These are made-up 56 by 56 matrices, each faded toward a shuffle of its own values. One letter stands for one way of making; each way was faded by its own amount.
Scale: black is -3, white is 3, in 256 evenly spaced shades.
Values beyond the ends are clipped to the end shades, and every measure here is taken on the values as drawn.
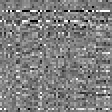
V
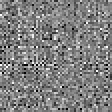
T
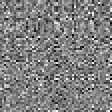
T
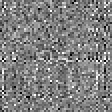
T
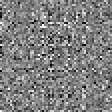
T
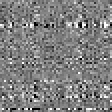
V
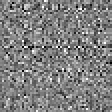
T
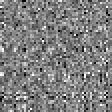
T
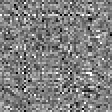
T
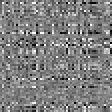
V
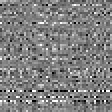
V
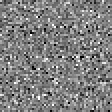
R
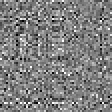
T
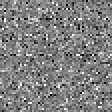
R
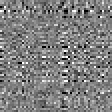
V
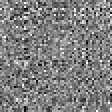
T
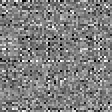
T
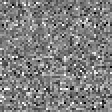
R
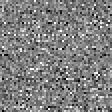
R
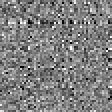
T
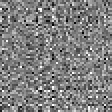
T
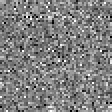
R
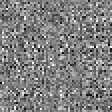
T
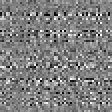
V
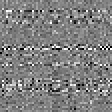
V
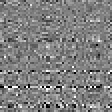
V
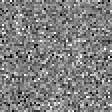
R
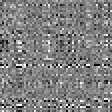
V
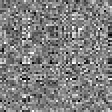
T
